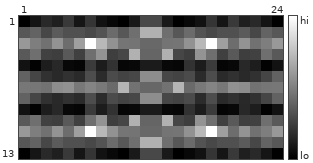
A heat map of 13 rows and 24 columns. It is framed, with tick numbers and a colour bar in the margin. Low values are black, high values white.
Its left and right halves mirror each other, and so do its top and bottom. Stripes running across repeat 3 times from top to bottom. On average the colour sits 30% of the way up the scale. There is no seam. No overall slope runs across the table.
